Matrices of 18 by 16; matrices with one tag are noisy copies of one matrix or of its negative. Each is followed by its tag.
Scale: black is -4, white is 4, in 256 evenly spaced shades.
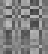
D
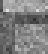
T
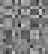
D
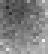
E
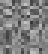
D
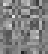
D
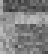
T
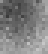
E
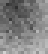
E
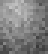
E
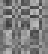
D
